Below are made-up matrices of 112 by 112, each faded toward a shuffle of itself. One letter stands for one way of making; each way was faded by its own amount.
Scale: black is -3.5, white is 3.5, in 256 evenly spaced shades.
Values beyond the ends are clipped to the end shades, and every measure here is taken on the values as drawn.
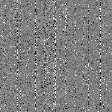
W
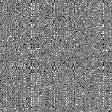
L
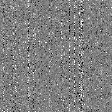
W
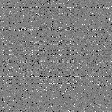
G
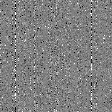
W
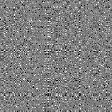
L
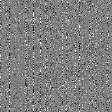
W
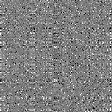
L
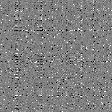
G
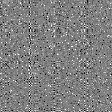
L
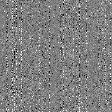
W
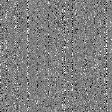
W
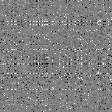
G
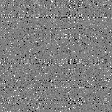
G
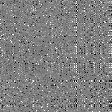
L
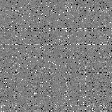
G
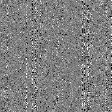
W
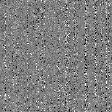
W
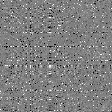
G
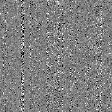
W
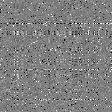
G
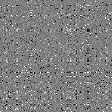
G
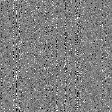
W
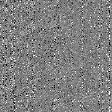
W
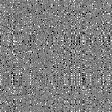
L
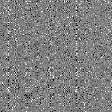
L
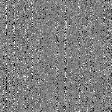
W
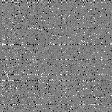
G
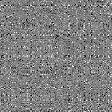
L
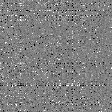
G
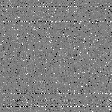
G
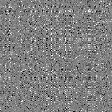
L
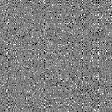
L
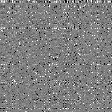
G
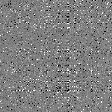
G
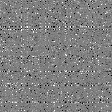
G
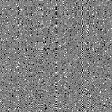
L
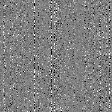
W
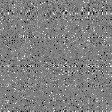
G
